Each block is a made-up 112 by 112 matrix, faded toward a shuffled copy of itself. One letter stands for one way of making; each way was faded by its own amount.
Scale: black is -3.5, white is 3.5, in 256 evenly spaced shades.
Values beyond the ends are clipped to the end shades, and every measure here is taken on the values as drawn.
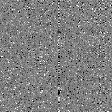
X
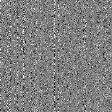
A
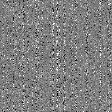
A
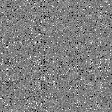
X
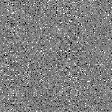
X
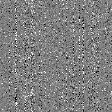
A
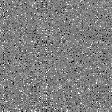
X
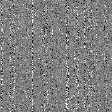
A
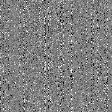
A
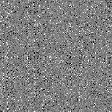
X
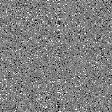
X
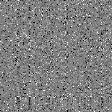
X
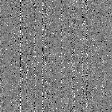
A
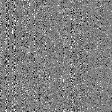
A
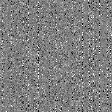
A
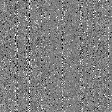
A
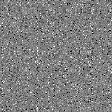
X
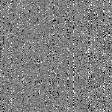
A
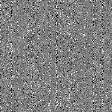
A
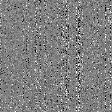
A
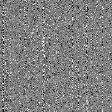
A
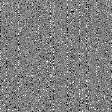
A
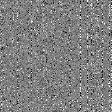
A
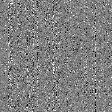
A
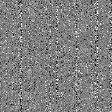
A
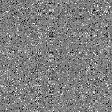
X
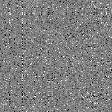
X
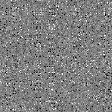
X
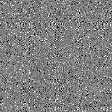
X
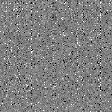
X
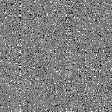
X
